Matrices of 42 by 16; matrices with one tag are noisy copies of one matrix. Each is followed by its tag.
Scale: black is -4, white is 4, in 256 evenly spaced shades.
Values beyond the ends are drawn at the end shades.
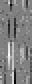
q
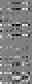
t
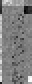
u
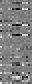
t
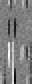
q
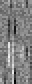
q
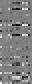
t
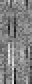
q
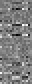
t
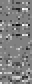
t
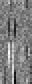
q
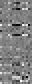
t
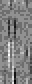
q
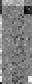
u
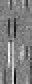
q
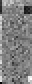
u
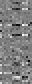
t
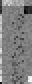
u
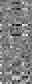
t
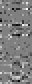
t
